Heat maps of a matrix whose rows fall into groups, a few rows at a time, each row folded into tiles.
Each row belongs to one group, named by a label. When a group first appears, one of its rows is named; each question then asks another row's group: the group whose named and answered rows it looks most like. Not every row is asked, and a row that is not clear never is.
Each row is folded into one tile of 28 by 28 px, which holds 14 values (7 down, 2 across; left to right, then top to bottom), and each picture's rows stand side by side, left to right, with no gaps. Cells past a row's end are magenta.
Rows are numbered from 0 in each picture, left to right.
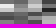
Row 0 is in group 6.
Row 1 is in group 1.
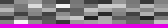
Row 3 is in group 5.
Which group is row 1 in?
6
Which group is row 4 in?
6
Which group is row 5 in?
5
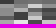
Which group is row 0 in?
5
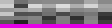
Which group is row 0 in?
6
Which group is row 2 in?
6
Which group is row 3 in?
6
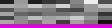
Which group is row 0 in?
5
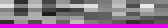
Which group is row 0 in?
1
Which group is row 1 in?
1
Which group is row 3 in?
6
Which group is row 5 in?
6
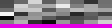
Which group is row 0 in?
5
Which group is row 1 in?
6
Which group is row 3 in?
5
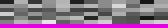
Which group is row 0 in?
5
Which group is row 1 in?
5
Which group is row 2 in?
1
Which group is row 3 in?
5
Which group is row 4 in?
6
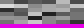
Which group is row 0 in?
1
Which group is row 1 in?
5
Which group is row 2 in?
6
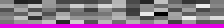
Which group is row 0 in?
1
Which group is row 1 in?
5
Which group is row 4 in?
1
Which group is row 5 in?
5
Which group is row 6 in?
1
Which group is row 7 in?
1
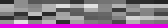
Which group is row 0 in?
5
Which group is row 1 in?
5
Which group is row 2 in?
1
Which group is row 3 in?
6
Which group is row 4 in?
1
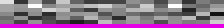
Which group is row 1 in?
6
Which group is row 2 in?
6
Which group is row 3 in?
1
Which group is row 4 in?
5
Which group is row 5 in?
6
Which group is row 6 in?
1
